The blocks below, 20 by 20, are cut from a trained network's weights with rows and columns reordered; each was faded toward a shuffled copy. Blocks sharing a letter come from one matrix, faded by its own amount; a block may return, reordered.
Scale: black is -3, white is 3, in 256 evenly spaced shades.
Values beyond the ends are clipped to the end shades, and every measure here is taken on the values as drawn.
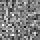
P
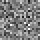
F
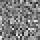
P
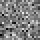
P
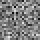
F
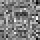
F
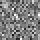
F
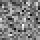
F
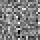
F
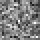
F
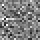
P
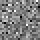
P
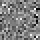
F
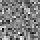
P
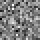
P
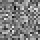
P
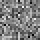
F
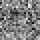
P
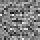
P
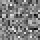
F
